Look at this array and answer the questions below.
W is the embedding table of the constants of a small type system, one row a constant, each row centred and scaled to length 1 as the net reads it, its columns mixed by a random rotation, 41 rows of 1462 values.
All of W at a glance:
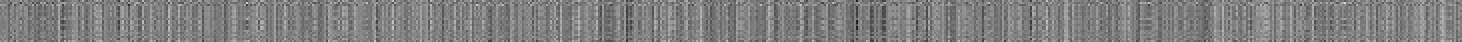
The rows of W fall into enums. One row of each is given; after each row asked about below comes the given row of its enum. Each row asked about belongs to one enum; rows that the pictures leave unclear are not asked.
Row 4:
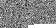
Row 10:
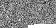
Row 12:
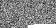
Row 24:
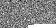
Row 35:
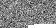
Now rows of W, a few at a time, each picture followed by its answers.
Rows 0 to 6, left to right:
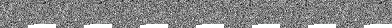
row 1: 10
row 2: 24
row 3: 24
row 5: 4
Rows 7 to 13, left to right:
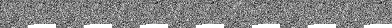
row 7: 12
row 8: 12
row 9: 10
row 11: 35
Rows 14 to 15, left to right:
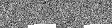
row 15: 12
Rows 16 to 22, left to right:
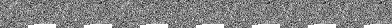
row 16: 35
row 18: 35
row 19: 24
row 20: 10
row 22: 10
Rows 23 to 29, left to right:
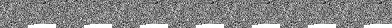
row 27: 10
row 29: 10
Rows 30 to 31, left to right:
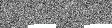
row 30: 12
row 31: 35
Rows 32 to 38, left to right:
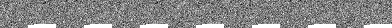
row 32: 10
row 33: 24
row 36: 4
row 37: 24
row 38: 12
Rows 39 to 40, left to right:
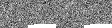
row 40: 35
